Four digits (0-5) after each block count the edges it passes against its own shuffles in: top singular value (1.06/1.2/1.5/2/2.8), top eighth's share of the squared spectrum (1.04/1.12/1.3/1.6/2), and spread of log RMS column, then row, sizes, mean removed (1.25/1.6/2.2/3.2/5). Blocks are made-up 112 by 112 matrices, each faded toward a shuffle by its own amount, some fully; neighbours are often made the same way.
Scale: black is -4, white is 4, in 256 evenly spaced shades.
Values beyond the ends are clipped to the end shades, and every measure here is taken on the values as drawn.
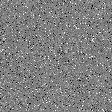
2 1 0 0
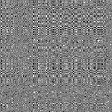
5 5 4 4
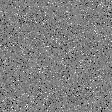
2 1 0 0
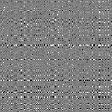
5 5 3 4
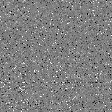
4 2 0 1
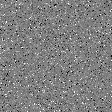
2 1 0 0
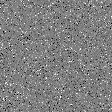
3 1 0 0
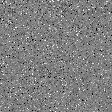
2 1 0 0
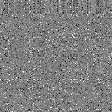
4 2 1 1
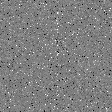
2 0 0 0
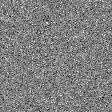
1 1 0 0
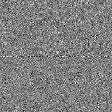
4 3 1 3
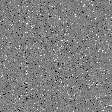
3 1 0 0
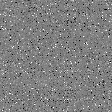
3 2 0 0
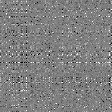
5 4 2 3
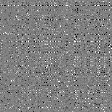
5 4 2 3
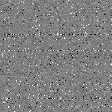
4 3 1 2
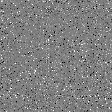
3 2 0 1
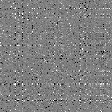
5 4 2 2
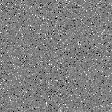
4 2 1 1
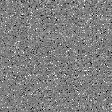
4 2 1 1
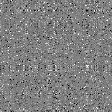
4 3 2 2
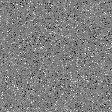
3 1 0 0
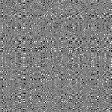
5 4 3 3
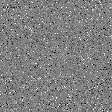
3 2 0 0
